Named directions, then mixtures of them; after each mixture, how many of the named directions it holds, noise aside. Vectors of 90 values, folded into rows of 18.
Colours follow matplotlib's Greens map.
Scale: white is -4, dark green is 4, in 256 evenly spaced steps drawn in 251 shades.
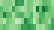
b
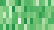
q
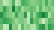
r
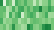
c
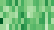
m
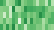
one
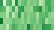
two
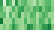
two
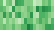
two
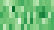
three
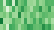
two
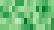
one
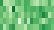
three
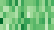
one
